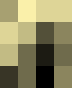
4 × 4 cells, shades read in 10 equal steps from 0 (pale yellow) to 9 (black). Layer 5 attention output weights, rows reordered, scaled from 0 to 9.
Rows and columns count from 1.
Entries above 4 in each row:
0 1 3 3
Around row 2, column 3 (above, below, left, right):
1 8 2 4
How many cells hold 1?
3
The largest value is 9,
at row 4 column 3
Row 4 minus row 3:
5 0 1 -1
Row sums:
5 13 20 25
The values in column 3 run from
1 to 9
